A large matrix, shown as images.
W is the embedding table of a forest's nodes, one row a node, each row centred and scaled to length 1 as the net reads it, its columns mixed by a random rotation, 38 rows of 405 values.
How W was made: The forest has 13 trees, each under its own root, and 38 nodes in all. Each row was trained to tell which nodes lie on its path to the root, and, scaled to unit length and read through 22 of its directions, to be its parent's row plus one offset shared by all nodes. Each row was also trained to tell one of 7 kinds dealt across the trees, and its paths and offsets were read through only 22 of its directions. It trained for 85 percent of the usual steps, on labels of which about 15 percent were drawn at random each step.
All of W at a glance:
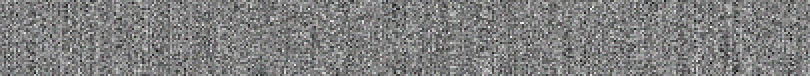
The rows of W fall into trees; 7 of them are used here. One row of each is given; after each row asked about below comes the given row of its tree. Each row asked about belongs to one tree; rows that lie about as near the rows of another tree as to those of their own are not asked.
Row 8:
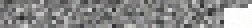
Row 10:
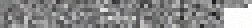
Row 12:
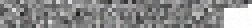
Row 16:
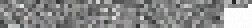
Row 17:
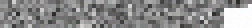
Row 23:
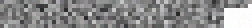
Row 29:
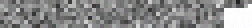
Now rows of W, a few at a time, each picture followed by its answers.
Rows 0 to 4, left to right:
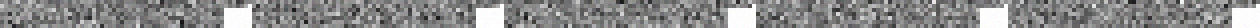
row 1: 23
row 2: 8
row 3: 12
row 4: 17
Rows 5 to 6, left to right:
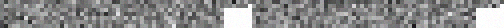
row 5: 8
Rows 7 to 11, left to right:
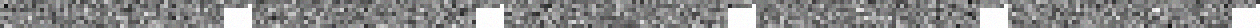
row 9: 29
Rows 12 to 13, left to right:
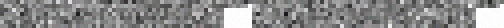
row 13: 29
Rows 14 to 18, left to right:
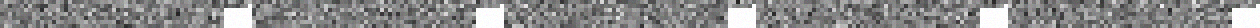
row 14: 23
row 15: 12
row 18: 17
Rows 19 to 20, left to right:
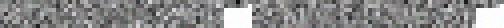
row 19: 29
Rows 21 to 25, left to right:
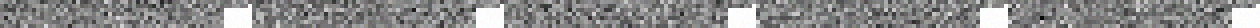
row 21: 10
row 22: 16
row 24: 12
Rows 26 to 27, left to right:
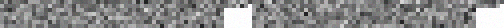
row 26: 10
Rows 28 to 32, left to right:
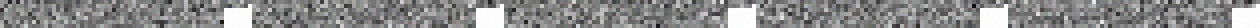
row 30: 10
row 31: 17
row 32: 23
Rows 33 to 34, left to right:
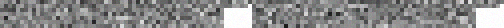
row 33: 10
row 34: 8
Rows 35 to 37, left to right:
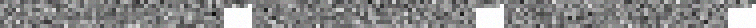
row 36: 8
